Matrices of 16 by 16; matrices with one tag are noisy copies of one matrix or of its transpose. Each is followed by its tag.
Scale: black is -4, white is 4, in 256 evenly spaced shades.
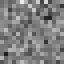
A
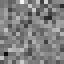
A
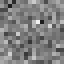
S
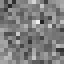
S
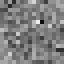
S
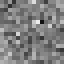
S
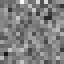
A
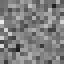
A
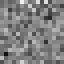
A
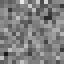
A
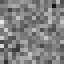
A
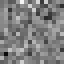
A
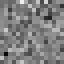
A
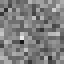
S
